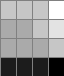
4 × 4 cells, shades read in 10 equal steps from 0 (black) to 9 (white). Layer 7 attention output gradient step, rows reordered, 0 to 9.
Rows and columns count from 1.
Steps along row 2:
same up up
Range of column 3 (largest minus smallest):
6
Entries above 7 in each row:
1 1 0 0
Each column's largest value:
7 7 7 9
